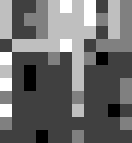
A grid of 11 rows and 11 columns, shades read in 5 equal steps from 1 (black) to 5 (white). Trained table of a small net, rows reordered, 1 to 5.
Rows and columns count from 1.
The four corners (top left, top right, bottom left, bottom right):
4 3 2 2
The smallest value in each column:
2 2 1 1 2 2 2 2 1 1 2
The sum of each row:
38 39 36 38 28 25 27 25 26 24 22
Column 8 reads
5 5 4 2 3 2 2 2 2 2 2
